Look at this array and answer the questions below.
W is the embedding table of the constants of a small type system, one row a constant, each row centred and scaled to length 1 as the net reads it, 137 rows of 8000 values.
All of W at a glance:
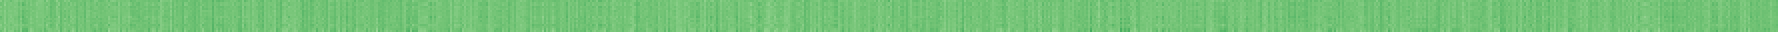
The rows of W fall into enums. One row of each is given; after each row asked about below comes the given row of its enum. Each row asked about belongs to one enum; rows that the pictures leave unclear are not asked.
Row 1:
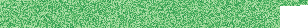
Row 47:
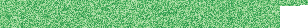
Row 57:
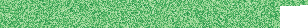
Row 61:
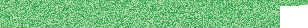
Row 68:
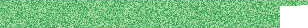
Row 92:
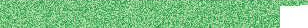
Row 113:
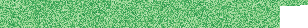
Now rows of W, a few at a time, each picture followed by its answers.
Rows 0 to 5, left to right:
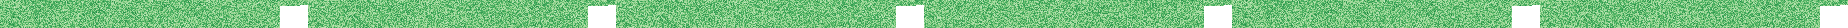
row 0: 113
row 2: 1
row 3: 61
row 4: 113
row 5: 1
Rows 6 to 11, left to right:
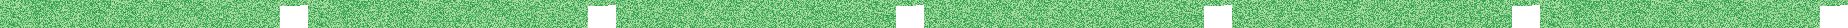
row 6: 113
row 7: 113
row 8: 68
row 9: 68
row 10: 92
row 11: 113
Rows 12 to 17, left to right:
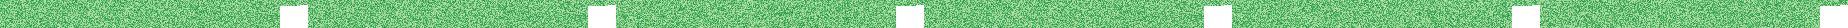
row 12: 68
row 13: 68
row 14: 47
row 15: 68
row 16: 57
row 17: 1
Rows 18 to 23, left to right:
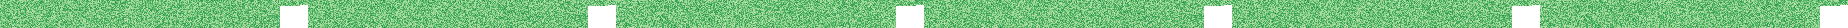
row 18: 92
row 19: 68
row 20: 1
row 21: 68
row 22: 68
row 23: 1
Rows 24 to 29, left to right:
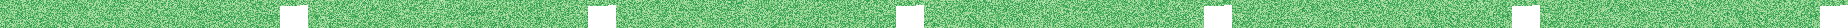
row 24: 68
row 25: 47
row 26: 92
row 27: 1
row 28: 57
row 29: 57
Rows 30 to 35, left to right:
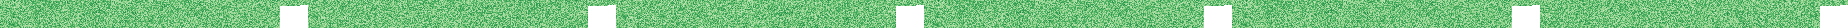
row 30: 113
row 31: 61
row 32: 47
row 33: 113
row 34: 113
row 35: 57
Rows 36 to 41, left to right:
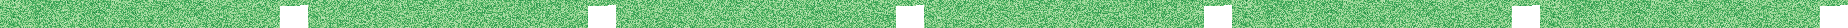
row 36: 113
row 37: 61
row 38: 68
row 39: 61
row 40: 113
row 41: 113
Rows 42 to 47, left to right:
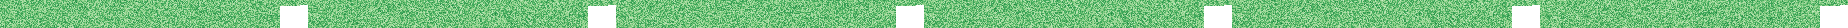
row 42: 68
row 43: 57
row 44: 61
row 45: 57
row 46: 57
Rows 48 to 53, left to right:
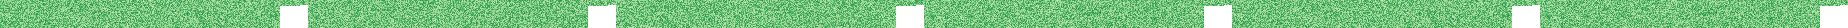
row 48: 57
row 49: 92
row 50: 1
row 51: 47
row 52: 57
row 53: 47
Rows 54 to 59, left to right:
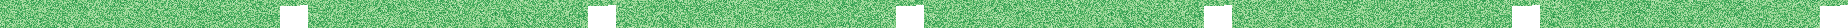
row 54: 68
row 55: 57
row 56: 1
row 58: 92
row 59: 113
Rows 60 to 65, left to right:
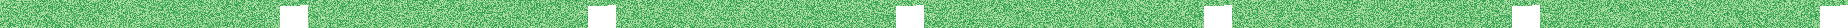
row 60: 1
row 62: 68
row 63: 57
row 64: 92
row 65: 57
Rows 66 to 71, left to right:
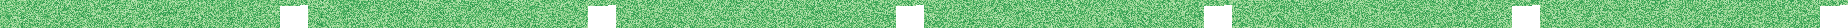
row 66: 47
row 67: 113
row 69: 57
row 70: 1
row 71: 92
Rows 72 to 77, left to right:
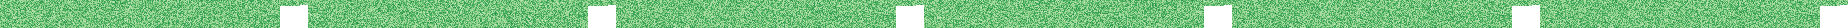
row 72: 92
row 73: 57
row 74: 68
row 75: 61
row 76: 68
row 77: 68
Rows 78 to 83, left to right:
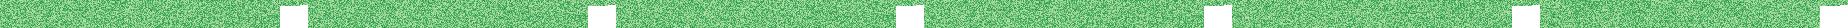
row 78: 92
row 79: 68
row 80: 68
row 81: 92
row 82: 61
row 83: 113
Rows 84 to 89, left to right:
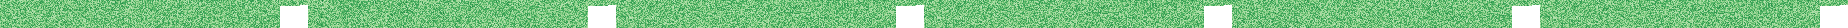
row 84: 92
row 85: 113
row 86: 61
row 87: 61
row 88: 68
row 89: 61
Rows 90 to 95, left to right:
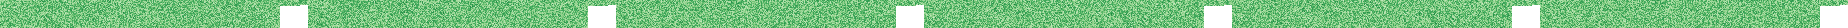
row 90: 1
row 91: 113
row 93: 57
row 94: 57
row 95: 92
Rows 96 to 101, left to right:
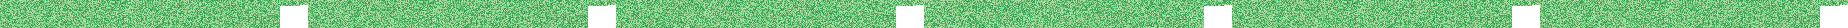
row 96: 92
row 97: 92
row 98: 68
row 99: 1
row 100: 92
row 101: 92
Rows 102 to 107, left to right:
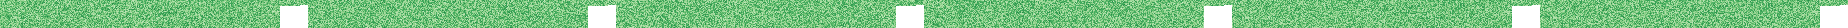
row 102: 47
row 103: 68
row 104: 1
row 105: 113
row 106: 61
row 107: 61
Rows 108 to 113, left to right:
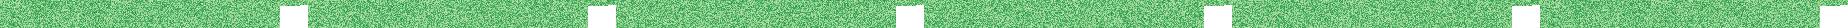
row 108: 113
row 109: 1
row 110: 61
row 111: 57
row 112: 1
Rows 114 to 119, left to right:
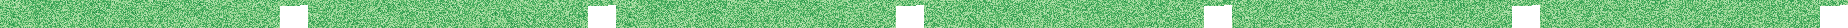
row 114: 113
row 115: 57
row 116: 113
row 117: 1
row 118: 61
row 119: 92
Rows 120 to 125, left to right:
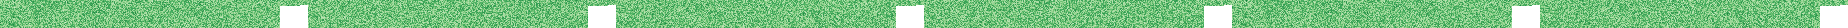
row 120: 113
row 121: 61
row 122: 57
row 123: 92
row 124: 113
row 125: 57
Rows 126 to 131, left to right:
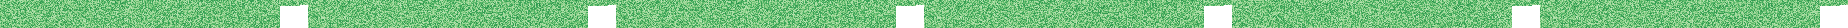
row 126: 92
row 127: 61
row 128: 92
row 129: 61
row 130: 1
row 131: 61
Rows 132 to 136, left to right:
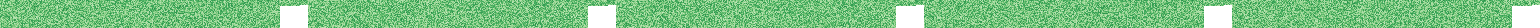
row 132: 61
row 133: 1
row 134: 1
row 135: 61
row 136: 92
